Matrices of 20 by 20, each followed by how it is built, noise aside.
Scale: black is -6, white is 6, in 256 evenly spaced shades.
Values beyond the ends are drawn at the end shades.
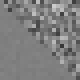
upper triangular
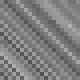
Toeplitz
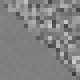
upper triangular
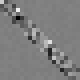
banded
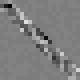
banded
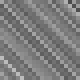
Toeplitz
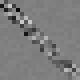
banded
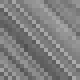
Toeplitz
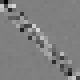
banded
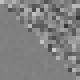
upper triangular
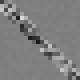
banded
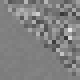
upper triangular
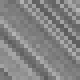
Toeplitz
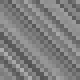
Toeplitz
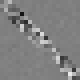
banded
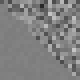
upper triangular
